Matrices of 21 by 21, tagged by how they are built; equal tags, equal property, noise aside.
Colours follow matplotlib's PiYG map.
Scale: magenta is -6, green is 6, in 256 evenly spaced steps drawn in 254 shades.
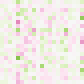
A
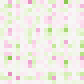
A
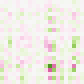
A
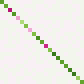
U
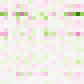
A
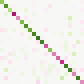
U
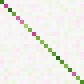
U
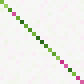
U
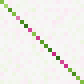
U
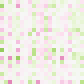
A
